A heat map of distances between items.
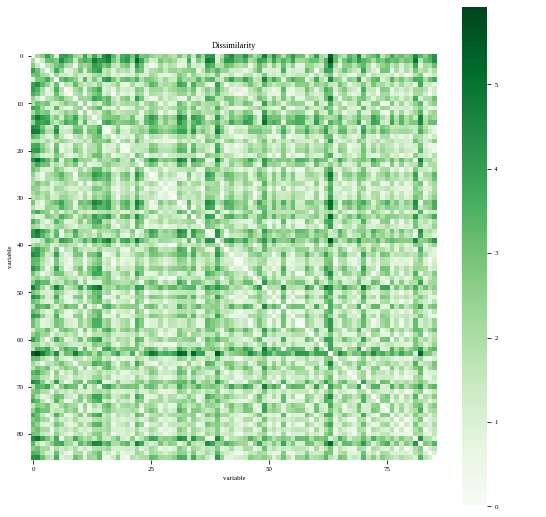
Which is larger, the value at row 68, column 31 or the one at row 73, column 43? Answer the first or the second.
the first
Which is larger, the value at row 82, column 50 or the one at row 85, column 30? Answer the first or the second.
the second
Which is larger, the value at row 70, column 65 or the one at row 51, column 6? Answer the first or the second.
the first
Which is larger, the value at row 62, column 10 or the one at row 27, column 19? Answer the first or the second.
the second
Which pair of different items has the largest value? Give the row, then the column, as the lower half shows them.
63, 1
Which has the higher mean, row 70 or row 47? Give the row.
70
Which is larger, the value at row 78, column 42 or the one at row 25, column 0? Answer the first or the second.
the second
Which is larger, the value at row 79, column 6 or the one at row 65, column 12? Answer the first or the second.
the second
